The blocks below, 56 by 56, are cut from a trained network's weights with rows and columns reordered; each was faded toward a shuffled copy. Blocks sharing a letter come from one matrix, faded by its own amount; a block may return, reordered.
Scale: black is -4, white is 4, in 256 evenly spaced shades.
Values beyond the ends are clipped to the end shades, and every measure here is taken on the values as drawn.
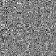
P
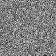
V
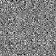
P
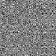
P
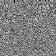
P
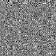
P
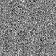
V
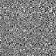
P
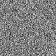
V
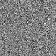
V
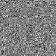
P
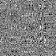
P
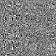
P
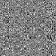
P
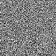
V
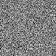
V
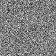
V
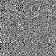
P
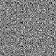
P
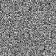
V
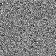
V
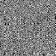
P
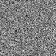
V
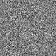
V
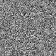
V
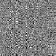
P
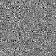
P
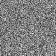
V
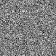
V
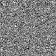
V
